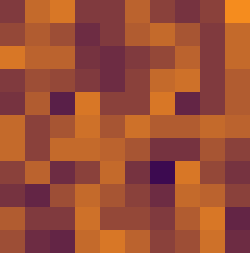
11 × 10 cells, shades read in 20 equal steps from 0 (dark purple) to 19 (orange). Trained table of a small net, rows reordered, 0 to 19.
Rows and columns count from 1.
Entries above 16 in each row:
1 0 0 0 0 0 0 0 0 0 0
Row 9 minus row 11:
-4 -1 6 0 -5 -5 -3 4 -2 3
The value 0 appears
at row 8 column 7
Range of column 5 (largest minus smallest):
11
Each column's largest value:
16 14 16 16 16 15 16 16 16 19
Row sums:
105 101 103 94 92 125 105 85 93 98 100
